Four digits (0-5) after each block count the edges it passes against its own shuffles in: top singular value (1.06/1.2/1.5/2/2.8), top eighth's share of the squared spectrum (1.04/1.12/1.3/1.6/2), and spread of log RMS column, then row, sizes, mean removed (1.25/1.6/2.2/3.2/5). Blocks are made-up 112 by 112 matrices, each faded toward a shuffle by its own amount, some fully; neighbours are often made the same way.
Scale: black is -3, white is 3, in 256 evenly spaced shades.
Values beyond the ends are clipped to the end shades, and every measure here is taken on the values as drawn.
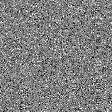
3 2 1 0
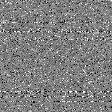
2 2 0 3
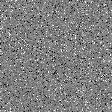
0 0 0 0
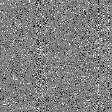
2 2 3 0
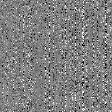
2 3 4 0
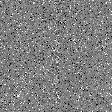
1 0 1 0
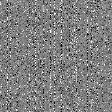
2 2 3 0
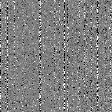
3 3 4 0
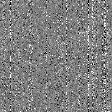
2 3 4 0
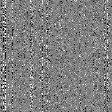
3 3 4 0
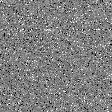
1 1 0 1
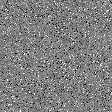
0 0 0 0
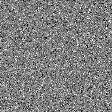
0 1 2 0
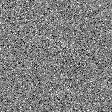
0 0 0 0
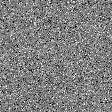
0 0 0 0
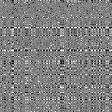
5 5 3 4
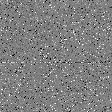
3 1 0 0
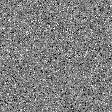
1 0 0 0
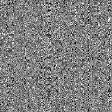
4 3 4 1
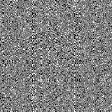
4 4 3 2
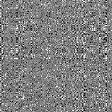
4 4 3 2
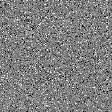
3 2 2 1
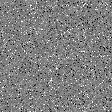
2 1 0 0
